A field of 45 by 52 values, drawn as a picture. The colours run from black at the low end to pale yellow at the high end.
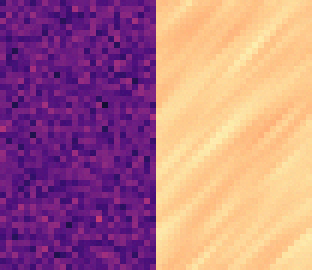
It is made of 1 by 2 panels. Panel 1,1: low, fine-grained. Panel 1,2: very high, slanting up to the right, faint in contrast.
